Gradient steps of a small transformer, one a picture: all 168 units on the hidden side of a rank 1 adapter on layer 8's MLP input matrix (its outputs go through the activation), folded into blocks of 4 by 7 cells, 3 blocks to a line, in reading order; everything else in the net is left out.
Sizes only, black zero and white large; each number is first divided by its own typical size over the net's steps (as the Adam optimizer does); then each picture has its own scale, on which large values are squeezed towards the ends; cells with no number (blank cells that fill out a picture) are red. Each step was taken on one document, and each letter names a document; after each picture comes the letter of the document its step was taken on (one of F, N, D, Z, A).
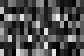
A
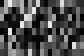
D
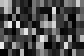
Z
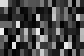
Z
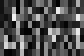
Z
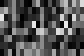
A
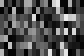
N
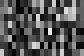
A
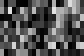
Z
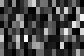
N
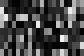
A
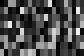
Z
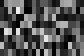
D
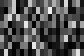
N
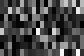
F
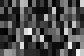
F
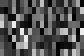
N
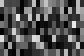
N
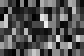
Z
